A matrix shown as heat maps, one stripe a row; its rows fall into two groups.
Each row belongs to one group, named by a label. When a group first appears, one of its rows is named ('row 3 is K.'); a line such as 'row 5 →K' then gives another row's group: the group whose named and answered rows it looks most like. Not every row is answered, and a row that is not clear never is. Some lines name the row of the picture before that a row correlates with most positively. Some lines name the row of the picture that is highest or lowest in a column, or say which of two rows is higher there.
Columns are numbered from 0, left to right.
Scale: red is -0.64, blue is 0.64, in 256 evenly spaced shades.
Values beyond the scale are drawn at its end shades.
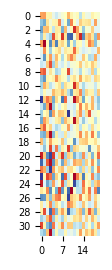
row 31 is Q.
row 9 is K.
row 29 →Q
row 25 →K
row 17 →Q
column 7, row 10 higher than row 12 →No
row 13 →Q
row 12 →Q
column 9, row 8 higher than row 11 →No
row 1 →K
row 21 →Q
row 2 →Q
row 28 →K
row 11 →K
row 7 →Q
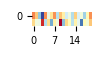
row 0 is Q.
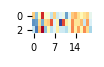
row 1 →K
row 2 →Q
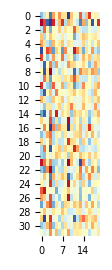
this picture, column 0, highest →5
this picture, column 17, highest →1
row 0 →K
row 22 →Q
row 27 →Q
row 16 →K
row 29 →Q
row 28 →K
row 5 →Q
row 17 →Q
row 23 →K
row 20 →K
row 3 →Q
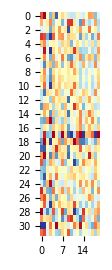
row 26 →K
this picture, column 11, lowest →18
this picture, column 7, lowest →17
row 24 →Q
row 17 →K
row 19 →K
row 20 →K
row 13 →Q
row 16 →K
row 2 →K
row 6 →K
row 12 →K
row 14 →K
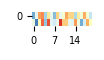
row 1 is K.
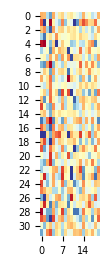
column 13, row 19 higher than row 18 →No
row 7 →Q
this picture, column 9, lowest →9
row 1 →Q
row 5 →K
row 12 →Q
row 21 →Q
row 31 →Q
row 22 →K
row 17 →K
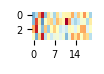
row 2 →K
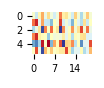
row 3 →K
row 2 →K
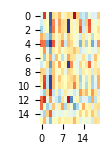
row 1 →K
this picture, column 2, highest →4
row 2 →K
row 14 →Q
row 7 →K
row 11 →Q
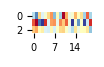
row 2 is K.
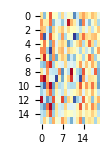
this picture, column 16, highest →1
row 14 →Q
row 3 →Q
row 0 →Q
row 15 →K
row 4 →K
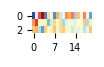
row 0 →Q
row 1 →K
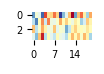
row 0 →K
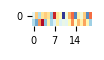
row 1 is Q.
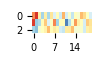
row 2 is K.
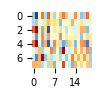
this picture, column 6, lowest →5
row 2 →K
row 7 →K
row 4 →K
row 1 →K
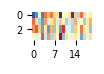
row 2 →K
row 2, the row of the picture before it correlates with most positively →7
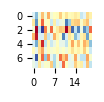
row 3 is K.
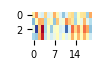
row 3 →Q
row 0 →K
